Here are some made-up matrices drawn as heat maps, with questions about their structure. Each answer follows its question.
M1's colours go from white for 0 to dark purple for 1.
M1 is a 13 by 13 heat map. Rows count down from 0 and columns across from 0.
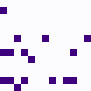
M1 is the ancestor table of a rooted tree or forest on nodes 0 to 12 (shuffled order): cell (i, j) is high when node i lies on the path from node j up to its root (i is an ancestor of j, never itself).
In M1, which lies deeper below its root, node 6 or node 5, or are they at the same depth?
node 6
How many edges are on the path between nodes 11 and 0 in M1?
3
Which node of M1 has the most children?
7
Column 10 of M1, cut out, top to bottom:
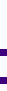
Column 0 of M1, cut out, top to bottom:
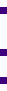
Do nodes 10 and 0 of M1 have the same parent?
no
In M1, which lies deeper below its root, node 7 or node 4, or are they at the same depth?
the same depth
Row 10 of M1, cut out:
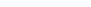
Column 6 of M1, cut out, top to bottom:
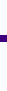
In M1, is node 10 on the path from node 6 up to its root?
no
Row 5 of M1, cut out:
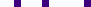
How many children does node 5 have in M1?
2
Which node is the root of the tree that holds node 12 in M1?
5
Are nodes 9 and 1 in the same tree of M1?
yes
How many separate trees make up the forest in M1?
3
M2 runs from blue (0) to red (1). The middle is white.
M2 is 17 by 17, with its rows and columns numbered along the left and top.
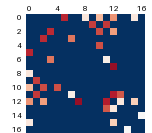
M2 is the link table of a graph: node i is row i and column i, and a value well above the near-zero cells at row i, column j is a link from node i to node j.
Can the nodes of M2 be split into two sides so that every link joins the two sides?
no
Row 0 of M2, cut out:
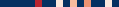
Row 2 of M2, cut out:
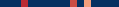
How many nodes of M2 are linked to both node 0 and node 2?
2
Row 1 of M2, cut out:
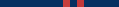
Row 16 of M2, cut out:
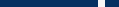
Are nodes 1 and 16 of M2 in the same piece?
no
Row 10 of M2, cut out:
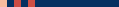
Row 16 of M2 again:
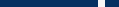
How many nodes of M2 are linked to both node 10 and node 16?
0
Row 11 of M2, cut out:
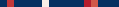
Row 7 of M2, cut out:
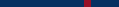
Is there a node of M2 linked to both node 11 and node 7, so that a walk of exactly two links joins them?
yes
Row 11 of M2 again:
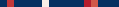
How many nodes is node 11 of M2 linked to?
4
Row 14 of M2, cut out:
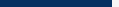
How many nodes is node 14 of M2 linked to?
1
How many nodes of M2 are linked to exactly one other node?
7
